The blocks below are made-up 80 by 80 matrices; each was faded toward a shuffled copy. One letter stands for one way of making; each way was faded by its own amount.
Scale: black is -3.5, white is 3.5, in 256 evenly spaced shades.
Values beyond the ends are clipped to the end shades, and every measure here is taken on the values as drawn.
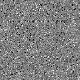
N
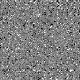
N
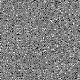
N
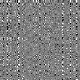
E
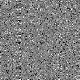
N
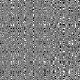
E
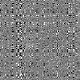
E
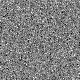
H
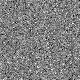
H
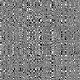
E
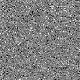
N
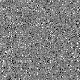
N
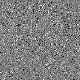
N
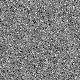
H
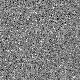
H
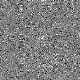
N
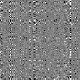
E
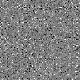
N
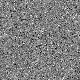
H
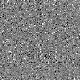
N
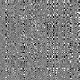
E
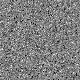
H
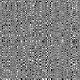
E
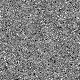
H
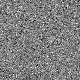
H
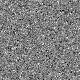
H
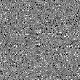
N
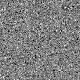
H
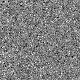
H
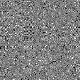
N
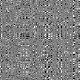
E
